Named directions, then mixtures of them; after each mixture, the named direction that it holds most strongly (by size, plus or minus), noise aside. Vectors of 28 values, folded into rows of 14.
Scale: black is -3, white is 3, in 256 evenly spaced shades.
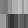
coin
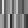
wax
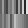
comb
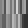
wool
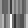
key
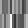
key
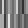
wax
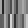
wax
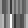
key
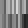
wool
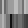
coin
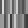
wax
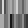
wax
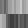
coin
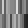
wool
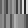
comb
